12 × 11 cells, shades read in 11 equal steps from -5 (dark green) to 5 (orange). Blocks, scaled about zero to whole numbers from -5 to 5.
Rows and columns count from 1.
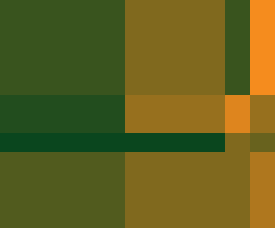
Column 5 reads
-3 -3 -3 -3 -3 -4 -4 -5 -2 -2 -2 -2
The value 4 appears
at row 6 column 10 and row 7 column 10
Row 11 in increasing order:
-2 -2 -2 -2 -2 0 0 0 0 0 2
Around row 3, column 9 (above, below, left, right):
0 0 0 -3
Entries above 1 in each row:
1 1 1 1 1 1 1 0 1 1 1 1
